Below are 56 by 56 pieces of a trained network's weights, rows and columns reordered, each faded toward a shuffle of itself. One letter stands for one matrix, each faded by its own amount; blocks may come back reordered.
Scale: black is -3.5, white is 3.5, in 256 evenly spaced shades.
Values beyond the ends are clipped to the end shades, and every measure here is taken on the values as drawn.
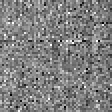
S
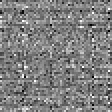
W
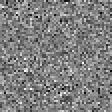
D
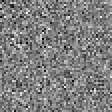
D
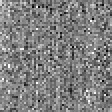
S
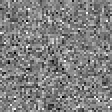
D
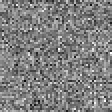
D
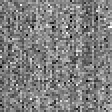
S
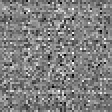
W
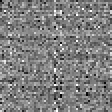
W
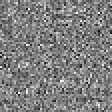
D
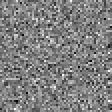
D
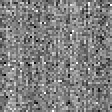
S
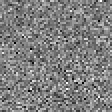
D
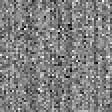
S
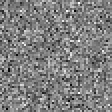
D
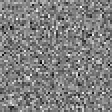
D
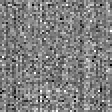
S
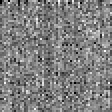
S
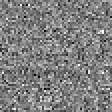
D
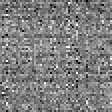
W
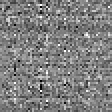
W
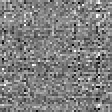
W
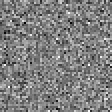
D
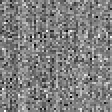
S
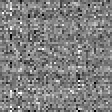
W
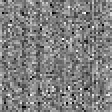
S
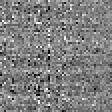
W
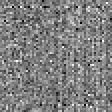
S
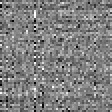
W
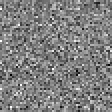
D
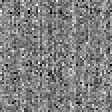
S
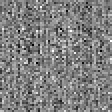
S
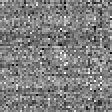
W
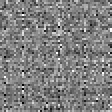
W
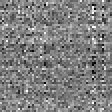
W
